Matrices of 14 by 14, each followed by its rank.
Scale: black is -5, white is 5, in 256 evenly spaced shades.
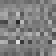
two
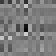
two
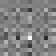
two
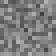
full rank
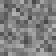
full rank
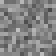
full rank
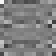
two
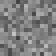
full rank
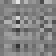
two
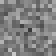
full rank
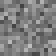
full rank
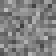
full rank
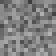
full rank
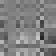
two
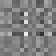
two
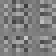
two
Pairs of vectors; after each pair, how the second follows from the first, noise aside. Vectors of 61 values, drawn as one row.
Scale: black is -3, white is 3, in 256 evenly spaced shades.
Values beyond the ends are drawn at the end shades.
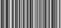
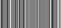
partly zeroed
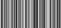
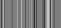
partly zeroed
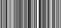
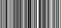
copied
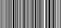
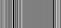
partly zeroed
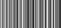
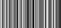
copied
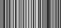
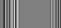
partly zeroed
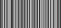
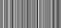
partly zeroed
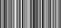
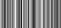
sign-scrambled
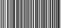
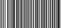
copied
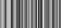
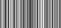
sign-scrambled
